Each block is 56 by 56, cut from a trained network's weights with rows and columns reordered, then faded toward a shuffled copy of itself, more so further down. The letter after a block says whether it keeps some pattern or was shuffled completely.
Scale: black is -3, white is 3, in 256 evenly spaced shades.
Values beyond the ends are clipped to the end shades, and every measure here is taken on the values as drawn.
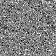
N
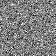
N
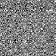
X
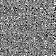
X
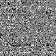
X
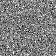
N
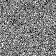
N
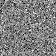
N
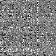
X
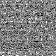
X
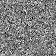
N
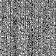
X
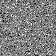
N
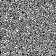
N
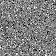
N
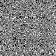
X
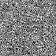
X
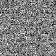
X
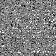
X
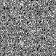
X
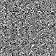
X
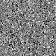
X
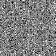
X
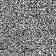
X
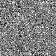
X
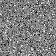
N
